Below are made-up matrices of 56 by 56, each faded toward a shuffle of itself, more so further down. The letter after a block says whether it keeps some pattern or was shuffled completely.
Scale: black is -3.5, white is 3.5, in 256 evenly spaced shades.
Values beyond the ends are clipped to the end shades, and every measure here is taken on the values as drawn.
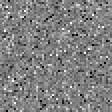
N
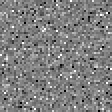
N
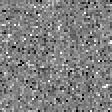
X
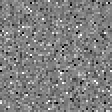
N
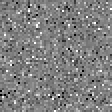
X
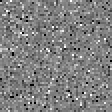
X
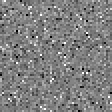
N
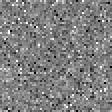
X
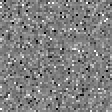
N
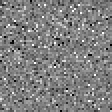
N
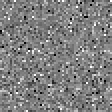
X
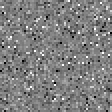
N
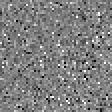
X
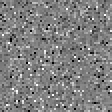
N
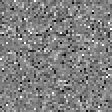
X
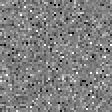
X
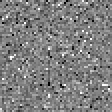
X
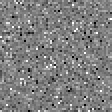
X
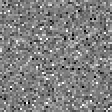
X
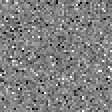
N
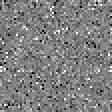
X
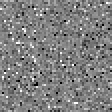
N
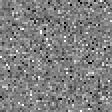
N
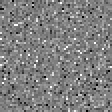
N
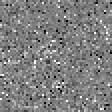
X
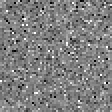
N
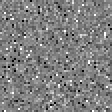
N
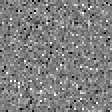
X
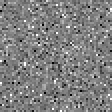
N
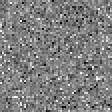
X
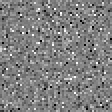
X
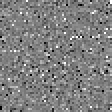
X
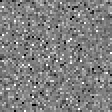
N
